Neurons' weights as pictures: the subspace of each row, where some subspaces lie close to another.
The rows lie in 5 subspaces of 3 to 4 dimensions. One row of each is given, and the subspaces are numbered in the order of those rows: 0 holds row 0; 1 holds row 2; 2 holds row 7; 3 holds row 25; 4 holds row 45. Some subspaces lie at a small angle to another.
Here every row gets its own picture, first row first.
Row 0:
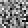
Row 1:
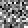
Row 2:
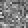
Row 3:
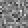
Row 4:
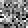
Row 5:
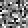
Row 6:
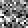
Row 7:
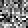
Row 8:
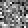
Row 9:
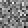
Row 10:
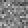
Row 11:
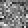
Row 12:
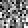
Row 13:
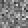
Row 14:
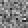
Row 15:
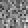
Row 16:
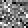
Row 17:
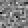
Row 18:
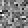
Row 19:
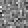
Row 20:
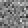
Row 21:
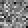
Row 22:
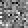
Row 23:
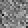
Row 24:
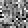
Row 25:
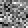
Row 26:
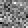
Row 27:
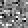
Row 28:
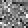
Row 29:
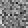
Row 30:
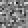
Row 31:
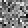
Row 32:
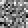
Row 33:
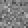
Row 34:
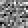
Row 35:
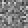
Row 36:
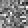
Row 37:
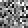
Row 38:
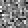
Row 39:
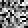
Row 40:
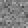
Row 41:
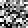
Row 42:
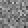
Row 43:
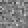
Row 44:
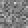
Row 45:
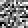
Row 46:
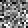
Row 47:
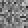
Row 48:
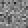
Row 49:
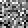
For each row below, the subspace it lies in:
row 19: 2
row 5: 1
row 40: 3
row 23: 0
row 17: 4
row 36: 4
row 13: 4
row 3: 1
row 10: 4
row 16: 3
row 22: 0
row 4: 2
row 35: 3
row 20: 4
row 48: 3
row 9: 2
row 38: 2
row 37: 4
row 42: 2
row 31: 3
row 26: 3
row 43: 4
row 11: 1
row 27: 0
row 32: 4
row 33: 3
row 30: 4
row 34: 4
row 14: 0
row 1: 2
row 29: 0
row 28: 3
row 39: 4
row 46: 0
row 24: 2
